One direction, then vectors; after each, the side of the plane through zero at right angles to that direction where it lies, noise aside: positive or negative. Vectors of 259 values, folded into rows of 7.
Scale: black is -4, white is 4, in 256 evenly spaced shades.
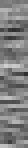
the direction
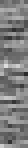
positive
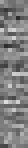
negative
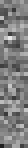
negative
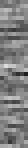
positive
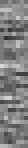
positive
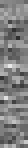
positive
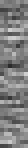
negative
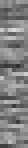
negative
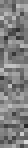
positive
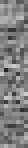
positive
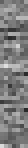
positive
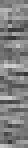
positive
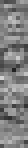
negative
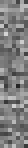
positive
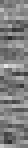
positive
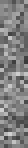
negative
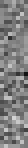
positive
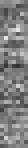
negative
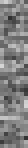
positive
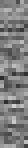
positive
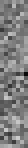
positive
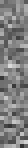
positive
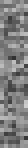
positive
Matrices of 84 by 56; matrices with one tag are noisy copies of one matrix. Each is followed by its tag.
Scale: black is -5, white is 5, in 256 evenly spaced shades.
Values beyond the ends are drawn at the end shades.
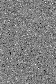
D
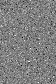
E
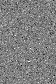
E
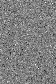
D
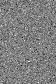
E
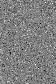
D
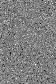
D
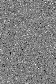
D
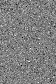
E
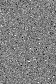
E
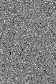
D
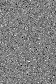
E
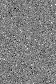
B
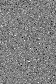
E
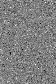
D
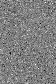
D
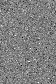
E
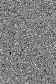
D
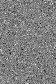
D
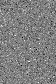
E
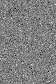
B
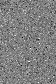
E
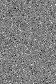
B
